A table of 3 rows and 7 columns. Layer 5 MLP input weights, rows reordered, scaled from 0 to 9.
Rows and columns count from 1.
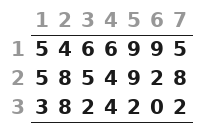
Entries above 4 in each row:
6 5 1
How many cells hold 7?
0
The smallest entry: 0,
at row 3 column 6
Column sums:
13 20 13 14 20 11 15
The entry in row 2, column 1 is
5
